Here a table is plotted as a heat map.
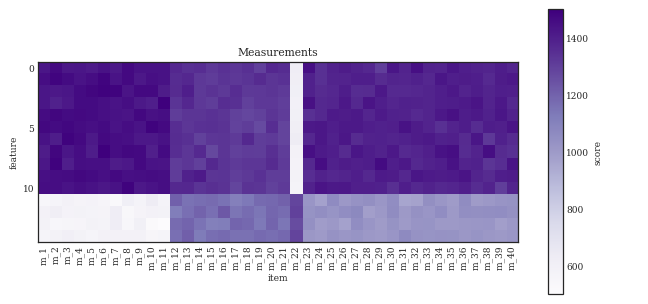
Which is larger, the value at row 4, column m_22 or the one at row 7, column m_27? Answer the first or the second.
the second
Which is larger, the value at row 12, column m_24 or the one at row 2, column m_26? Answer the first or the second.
the second
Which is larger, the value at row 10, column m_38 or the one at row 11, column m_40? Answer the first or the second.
the first
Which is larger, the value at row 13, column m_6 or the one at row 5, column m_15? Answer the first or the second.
the second
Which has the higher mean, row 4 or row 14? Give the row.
4
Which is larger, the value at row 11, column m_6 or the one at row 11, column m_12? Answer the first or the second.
the second
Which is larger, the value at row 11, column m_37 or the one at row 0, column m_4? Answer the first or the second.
the second
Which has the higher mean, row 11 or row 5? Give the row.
5
